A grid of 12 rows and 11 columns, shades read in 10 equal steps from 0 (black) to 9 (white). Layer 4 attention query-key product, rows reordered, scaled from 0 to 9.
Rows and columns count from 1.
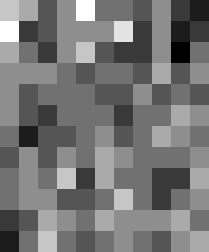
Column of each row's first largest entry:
5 1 5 9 1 10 9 6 4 7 3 3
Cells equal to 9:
2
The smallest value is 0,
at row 3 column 10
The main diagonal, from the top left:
7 2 2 4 4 4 3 4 2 4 4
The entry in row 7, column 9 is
6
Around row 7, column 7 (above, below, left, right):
2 5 5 4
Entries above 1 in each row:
10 10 10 11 11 11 10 11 11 11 11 10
